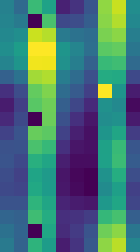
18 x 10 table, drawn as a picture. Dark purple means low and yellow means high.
Four lone cells stand out: one far higher and three far lower than their neighbours. Upright stripes repeat 2 times across the table. The ninth with the lowest average is the bottom middle.
